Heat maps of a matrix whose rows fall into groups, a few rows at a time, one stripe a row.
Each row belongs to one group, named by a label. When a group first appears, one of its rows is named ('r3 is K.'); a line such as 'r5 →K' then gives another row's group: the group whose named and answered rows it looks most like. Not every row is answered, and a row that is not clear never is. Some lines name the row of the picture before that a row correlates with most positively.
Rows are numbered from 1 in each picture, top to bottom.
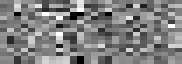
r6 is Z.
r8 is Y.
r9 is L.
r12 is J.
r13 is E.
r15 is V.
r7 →J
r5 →E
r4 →V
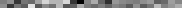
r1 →V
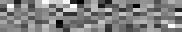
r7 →J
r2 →Y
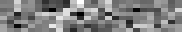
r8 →E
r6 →Z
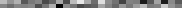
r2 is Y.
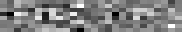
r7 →J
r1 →Z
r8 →V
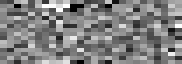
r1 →L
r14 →J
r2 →V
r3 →E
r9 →Z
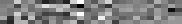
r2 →V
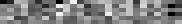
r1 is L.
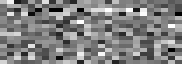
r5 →E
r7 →J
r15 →Z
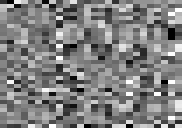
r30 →J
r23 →V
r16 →Z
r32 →Z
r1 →L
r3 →E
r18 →Y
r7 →Y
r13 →E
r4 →J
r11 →L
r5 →E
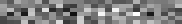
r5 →Z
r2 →E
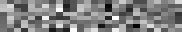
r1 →E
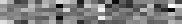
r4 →J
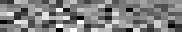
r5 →V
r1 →L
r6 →Z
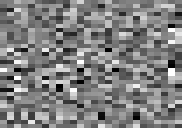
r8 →J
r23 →L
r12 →Y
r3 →L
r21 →V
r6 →L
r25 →L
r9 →E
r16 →Z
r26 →E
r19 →J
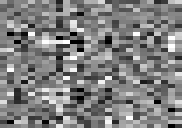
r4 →V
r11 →V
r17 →Y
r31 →L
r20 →L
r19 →E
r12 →J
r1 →J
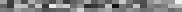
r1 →E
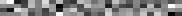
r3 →L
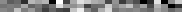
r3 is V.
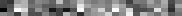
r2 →Z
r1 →Z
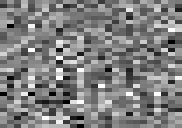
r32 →V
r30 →V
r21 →Z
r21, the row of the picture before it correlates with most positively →2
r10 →Z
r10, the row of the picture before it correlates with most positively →3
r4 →L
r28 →Z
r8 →J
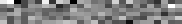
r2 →J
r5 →E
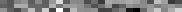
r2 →L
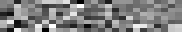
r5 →L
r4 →L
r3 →L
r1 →V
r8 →L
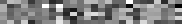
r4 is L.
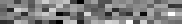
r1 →V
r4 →J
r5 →V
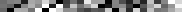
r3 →L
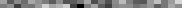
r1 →E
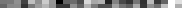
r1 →J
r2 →J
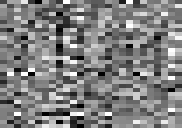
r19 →Y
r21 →Z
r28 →J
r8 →L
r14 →J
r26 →L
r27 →V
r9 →J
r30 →V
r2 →E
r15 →V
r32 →V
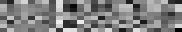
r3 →E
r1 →Z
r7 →E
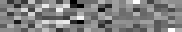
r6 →V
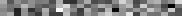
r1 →E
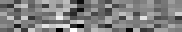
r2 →L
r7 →V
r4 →E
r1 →V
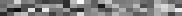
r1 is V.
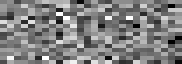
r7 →Y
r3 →J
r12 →Z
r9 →L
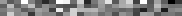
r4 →Y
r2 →Z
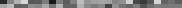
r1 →Z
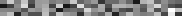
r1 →Y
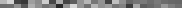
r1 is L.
